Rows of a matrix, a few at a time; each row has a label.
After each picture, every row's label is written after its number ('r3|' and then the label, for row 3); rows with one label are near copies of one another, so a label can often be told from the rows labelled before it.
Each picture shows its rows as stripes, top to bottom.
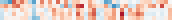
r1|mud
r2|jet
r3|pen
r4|pen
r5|pen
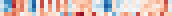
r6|mud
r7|mud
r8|mud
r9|jet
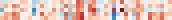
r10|pen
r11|jet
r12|pen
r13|jet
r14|jet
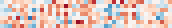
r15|pen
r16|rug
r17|mud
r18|rug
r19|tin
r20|jet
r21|mud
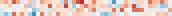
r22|jet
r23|rug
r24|pen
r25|mud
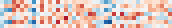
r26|mud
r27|jet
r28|mud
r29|pen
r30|rug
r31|mud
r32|pen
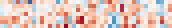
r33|tin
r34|pen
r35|pen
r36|rug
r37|jet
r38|jet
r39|rug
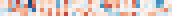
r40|tin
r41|tin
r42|mud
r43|rug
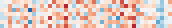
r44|pen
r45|rug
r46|tin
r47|pen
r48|rug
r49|tin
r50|rug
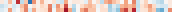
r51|tin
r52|rug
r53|rug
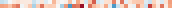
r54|pen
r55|jet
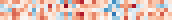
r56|jet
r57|rug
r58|mud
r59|jet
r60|jet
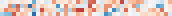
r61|pen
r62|tin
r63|jet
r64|mud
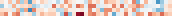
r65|tin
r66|pen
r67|tin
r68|jet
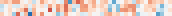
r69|jet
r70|rug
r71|rug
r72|tin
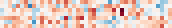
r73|rug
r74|tin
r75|pen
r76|pen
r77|jet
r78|mud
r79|jet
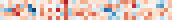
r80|rug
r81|tin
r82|mud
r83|jet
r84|rug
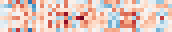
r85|tin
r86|mud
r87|pen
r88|rug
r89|jet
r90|rug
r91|rug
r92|tin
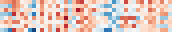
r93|jet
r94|mud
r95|jet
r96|mud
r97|rug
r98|jet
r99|rug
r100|mud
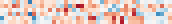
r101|tin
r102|jet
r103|rug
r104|tin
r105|pen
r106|pen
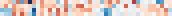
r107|tin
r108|jet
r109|mud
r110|mud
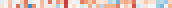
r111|rug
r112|tin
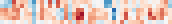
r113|mud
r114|mud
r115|jet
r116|jet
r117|jet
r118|pen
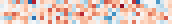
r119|tin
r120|pen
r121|rug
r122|jet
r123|mud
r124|rug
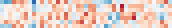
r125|mud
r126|pen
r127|pen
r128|rug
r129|rug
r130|jet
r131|mud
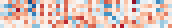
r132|tin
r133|mud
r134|tin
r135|mud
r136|jet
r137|rug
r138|pen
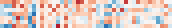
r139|jet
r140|mud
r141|pen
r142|mud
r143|tin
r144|tin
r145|mud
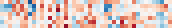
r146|tin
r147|mud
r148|mud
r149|tin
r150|rug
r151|pen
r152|rug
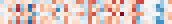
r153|pen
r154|tin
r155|tin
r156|pen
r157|tin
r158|tin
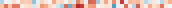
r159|pen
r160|jet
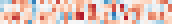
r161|mud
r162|pen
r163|pen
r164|jet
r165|jet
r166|tin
